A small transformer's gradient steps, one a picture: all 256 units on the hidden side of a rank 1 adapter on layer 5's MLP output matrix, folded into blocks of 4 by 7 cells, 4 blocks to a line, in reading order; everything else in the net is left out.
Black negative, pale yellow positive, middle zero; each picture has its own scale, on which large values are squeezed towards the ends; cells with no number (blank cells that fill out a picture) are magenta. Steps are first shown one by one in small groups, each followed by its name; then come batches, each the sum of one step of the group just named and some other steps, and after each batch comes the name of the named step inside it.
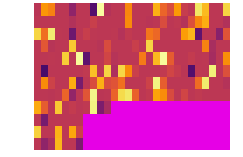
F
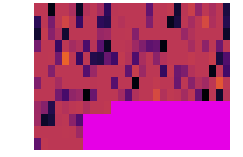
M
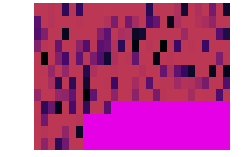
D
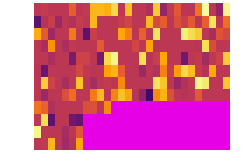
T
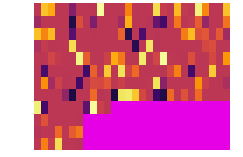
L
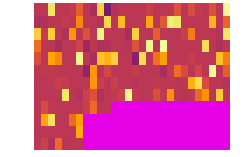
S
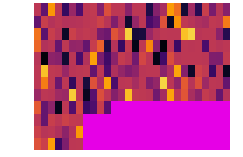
D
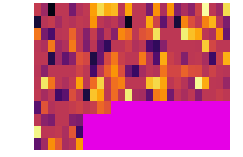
T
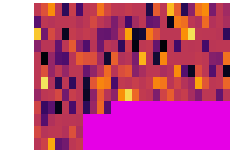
D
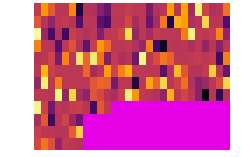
M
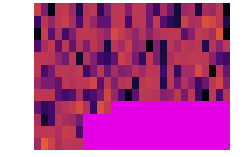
M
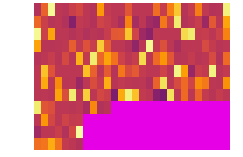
L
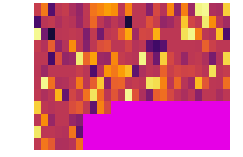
T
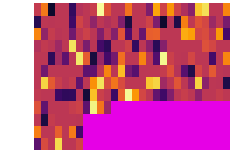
L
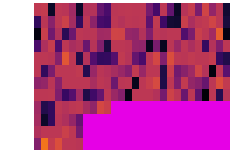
M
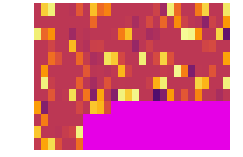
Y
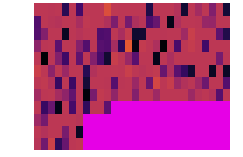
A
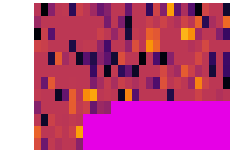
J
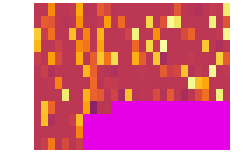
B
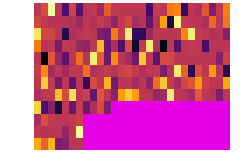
A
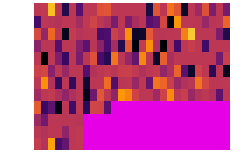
A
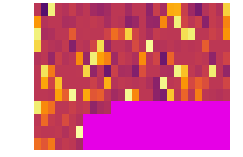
J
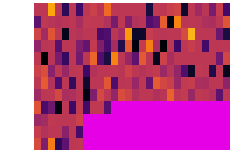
A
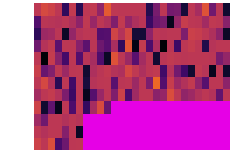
A
